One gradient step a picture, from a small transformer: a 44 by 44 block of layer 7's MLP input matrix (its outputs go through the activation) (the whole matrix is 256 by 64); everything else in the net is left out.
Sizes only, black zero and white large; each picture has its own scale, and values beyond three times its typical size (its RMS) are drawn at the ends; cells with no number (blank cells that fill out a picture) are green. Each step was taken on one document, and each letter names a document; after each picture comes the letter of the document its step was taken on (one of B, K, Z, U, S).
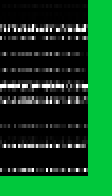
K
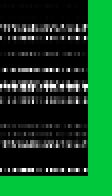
K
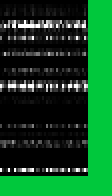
K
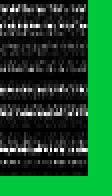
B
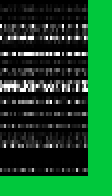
K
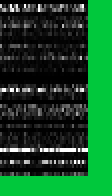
B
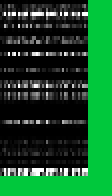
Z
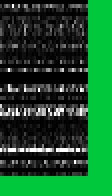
B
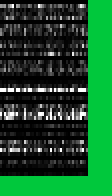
B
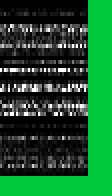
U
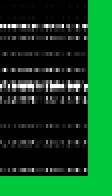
K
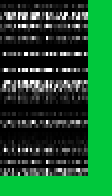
Z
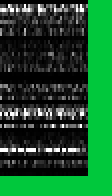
B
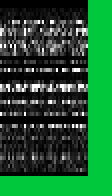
U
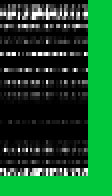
Z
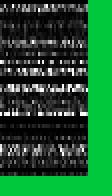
B
